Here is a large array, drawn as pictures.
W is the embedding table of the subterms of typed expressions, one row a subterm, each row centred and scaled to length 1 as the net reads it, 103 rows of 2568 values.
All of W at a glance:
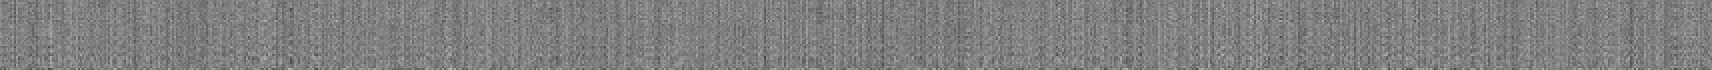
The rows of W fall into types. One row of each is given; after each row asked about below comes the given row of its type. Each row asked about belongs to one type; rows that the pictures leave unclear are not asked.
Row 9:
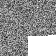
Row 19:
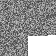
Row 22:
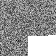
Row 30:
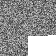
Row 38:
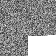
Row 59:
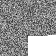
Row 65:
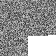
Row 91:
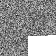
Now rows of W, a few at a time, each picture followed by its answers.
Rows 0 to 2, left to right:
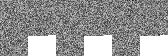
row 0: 22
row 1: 30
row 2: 9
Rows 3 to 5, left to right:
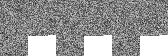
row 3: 38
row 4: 30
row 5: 30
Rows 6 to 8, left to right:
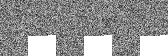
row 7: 22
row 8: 9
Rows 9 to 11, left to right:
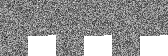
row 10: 38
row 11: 19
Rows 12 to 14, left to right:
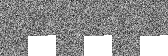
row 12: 91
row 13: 19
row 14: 30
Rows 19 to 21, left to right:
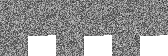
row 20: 19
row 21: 38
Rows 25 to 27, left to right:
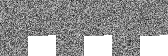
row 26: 19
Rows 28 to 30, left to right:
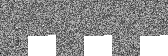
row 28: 59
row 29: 19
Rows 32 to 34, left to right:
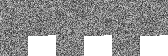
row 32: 22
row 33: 38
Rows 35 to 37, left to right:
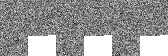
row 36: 30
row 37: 65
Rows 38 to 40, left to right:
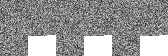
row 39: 30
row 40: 65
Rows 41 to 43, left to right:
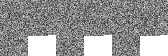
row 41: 65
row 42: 59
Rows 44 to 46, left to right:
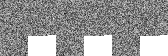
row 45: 65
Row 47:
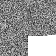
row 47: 59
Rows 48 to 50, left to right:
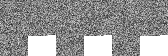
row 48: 38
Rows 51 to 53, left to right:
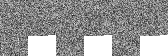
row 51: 22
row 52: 91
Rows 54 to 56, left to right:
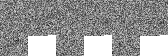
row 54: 19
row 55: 38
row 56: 30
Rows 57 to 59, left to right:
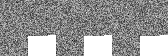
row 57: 59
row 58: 22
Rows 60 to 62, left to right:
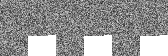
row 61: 9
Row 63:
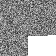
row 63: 30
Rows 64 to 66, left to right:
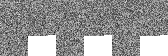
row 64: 91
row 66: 38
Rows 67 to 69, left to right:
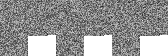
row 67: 19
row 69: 59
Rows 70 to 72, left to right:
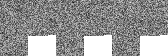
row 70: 38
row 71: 59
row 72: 22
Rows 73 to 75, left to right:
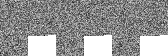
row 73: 65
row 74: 59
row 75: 30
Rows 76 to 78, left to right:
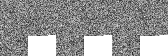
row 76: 22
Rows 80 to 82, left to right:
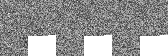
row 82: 59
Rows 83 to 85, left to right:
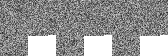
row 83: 38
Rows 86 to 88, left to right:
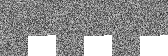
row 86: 30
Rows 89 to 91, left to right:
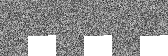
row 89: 65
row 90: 38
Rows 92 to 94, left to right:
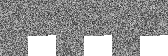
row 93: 65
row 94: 91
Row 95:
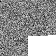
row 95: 65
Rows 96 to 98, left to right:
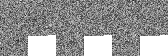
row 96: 91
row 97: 19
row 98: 19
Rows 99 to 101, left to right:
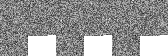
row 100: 30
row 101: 91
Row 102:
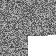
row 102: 59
